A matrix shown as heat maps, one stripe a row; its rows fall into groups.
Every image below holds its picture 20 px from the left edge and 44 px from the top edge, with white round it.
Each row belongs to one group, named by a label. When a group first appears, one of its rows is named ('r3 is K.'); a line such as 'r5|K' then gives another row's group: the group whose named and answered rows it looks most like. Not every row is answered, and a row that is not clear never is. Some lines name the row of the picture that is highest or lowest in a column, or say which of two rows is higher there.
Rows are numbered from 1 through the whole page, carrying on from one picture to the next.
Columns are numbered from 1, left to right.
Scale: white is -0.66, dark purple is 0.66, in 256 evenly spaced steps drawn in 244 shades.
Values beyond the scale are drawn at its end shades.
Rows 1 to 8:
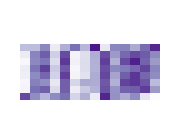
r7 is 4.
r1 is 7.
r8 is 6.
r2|4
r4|4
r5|4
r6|4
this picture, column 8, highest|1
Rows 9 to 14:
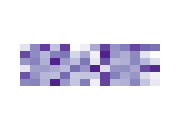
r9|4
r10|6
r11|6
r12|7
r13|6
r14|6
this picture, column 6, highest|12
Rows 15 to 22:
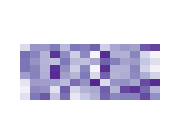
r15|7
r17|6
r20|7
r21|4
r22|4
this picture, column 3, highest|22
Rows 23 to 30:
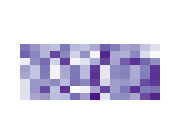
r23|6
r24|6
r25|4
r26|7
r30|7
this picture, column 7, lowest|29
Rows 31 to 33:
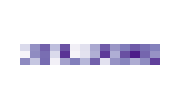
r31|4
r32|4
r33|7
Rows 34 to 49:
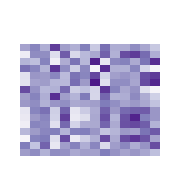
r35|4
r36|7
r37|6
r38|7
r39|7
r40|6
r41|6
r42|6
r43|4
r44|4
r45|4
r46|7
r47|4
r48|7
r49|6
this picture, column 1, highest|40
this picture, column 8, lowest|37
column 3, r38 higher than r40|Yes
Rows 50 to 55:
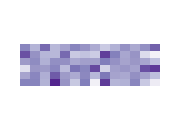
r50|7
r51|6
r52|6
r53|7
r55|6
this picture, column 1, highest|51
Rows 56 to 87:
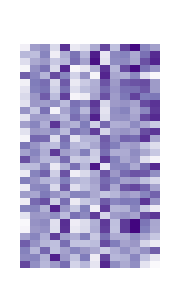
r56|4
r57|7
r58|7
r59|4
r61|4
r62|4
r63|4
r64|7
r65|7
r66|7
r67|6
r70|6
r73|7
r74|4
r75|6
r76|4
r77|7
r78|4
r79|6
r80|7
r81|4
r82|4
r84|6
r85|7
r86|6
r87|6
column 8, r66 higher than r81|Yes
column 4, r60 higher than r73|Yes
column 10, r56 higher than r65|No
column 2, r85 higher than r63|No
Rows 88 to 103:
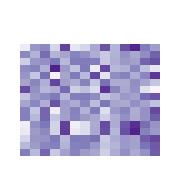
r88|4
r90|7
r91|6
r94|6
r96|6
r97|7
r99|4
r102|7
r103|7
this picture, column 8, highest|92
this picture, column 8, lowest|91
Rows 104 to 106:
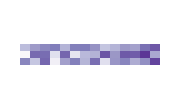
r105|4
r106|7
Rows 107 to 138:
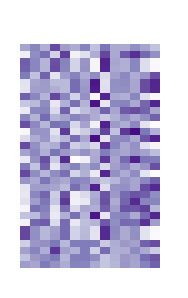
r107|6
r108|4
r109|6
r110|6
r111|7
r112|7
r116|4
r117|7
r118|6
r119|4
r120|7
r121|6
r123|4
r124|7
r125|6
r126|7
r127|7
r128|4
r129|4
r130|4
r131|7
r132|4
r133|6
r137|7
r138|7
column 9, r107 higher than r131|Yes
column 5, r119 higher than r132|Yes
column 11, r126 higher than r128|No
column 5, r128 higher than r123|No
